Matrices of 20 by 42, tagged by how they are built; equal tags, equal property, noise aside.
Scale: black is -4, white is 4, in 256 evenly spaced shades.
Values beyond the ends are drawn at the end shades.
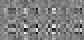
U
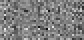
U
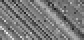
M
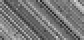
M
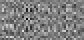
U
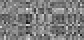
U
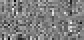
U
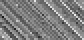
M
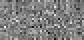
U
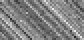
M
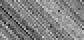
M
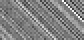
M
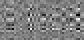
U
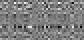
U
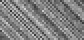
M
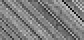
M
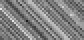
M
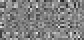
U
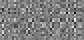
U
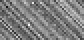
M
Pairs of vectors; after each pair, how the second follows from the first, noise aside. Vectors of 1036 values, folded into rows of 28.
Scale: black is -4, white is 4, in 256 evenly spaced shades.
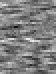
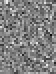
shuffled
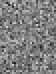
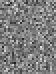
sign-scrambled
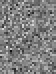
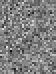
copied
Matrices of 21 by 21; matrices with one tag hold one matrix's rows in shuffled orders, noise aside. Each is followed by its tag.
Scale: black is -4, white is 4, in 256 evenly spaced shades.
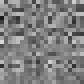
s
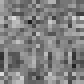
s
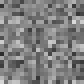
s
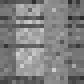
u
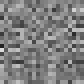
s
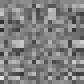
s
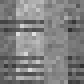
u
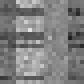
u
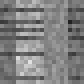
u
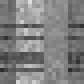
u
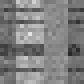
u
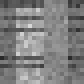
u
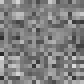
s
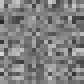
s
